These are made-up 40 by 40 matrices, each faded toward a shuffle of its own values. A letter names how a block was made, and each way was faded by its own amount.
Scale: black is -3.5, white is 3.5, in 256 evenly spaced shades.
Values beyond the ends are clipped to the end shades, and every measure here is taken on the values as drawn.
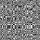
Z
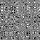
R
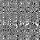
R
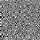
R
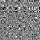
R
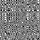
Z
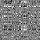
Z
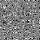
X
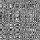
Z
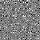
X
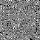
X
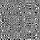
R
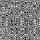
R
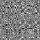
R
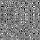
R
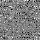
X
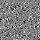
X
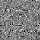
X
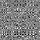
Z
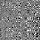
R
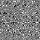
X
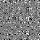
X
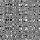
R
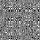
Z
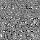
X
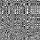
Z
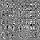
R
